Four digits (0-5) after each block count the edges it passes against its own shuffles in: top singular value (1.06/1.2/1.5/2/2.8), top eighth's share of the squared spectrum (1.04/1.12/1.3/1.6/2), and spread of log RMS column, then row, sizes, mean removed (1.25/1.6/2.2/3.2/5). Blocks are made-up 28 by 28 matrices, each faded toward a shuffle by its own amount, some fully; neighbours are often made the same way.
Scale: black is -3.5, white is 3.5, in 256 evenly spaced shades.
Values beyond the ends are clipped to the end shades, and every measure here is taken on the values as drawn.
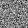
0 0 0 0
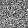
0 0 0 0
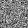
2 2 0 0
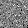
0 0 0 0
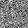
0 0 0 0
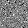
0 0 0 0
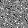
0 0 0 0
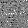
2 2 0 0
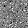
0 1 0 0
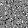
0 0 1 0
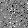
2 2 1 0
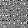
3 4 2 2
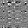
4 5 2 3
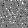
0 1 1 0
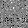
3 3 1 1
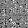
2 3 0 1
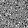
1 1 0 0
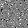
1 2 0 0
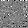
2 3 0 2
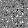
1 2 2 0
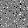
2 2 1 0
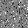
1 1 1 0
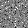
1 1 0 0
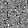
0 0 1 0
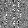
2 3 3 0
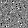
0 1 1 0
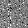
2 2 2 0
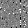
2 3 1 0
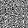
1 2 2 0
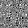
3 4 1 1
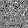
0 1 0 1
